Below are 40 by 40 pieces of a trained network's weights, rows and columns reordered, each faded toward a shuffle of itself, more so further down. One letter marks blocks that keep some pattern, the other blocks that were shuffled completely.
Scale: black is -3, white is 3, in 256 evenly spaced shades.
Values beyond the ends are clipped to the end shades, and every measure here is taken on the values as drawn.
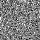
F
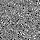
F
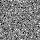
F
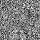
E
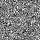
F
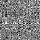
E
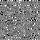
E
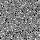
F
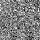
E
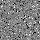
F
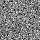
F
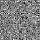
E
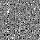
E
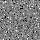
F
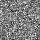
F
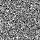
F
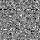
E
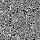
E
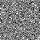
E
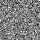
F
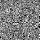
E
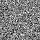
F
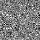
E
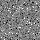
F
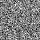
E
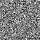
F
